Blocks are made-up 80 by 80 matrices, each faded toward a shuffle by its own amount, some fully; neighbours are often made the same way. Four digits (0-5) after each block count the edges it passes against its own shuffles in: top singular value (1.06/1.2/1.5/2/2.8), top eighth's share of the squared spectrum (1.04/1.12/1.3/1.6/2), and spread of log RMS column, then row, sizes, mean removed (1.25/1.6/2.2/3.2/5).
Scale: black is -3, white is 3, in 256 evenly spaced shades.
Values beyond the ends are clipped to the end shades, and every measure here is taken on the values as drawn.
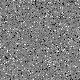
0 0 0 0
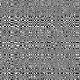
5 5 3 4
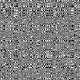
5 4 2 3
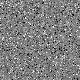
2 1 0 0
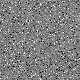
1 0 0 0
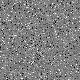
1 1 0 0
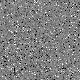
0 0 1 0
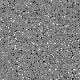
0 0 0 0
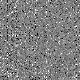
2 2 2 1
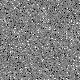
0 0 0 0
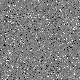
0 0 0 0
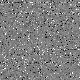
1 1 0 1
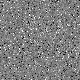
0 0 0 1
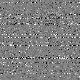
2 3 0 3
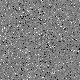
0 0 0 0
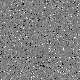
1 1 0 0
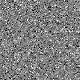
3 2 1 1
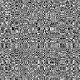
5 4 3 3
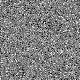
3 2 0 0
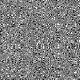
4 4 2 2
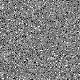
3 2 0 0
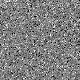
3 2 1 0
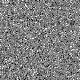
2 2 0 0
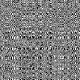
5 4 3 3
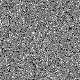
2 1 0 0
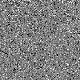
3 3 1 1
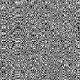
4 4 3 3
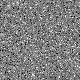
1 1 0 0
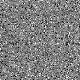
3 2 1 1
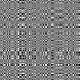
5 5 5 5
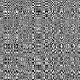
5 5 4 4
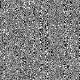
1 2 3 0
